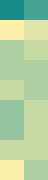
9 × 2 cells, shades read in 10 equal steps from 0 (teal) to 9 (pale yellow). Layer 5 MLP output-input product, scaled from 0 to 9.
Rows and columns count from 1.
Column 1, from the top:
0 9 6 6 7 5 5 7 9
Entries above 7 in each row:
0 2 0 0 0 0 0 0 1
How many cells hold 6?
5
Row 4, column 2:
6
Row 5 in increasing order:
6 7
